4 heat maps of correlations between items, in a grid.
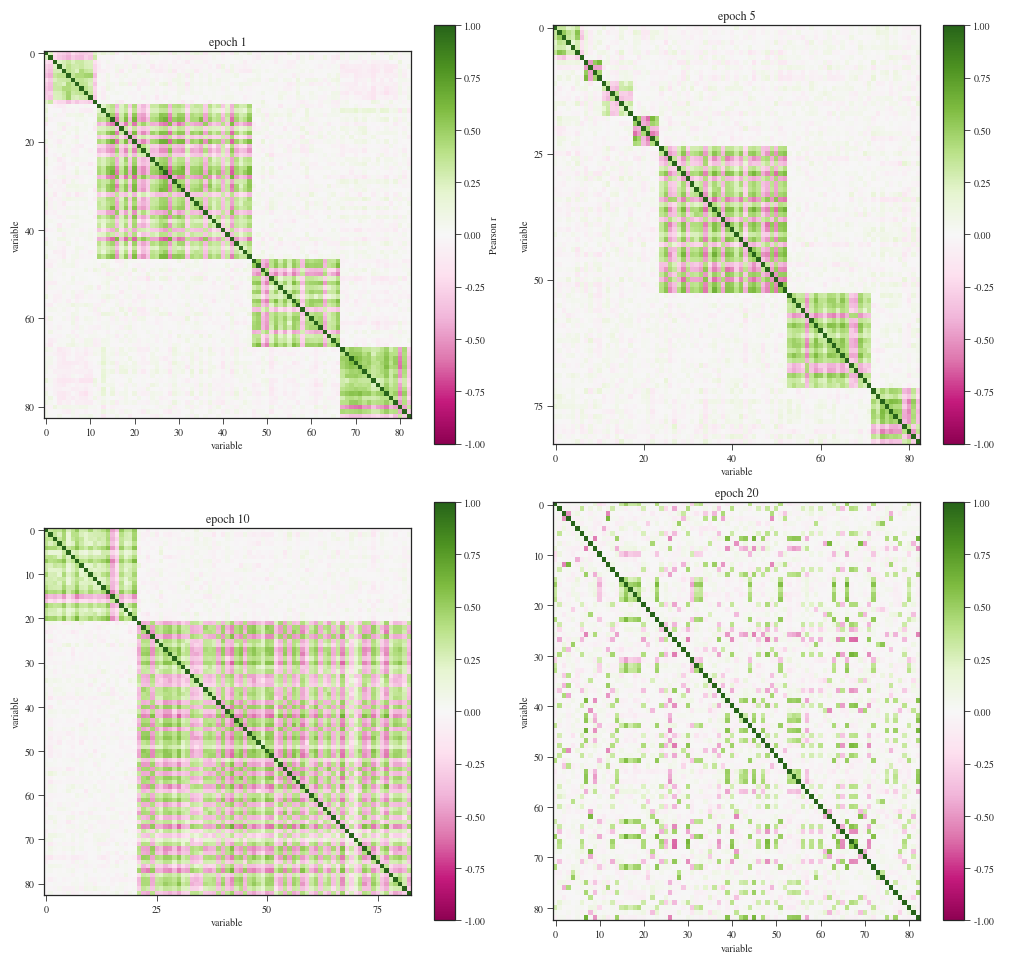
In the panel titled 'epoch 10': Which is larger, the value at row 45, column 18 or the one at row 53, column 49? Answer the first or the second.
the first
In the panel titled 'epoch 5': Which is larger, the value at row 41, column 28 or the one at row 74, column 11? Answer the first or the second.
the first
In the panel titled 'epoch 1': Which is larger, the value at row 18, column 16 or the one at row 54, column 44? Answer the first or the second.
the second
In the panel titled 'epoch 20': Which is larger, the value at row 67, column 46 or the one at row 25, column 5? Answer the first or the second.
the first
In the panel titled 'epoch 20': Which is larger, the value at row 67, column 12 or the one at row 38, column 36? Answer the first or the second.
the first
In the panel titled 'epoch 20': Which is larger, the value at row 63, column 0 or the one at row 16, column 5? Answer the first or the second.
the first
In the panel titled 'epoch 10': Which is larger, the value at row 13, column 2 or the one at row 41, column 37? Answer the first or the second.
the first
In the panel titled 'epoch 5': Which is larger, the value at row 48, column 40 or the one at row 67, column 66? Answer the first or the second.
the second
